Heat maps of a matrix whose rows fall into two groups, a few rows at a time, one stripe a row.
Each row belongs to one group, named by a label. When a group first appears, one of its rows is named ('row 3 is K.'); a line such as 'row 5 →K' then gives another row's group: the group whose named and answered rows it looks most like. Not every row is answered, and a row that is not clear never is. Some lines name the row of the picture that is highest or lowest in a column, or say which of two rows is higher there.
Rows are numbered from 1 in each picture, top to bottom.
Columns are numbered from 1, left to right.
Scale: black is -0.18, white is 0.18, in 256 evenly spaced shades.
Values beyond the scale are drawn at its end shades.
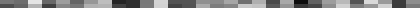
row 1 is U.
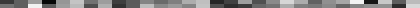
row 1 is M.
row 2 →M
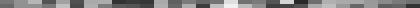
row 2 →U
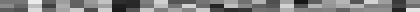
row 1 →U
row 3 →M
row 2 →U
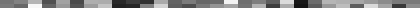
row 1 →U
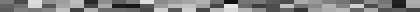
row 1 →M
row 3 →U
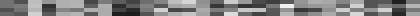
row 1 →M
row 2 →M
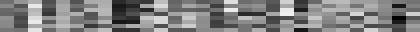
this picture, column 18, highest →5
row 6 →U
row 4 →M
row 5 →U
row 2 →U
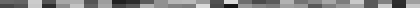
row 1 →M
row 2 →M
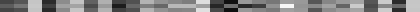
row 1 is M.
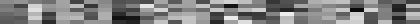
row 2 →M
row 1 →U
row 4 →M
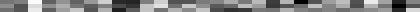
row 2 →U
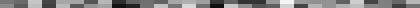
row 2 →U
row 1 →M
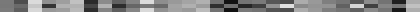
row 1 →M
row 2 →M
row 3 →M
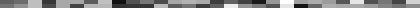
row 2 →U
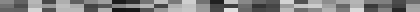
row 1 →U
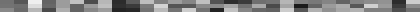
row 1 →M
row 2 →U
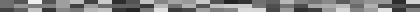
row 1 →M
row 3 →U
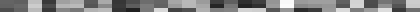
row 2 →M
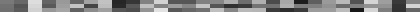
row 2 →M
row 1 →U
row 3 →U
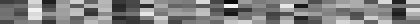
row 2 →U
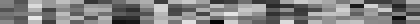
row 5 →M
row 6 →U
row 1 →M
